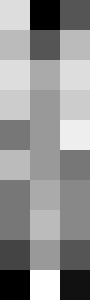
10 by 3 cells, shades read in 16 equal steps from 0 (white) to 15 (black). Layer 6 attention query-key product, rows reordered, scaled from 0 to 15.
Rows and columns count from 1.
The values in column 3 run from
1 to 14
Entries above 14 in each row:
1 0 0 0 0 0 0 0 0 1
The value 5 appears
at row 3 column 2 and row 7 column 2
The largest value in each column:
15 15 14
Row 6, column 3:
8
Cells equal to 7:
2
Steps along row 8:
down up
